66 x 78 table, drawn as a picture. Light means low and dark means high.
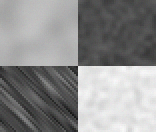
It is made of 2 by 2 panels. Panel 1,1: low, smooth, faint in contrast. Panel 1,2: high, blotchy, faint in contrast. Panel 2,1: high, slanting down to the right. Panel 2,2: very low, blotchy, faint in contrast.
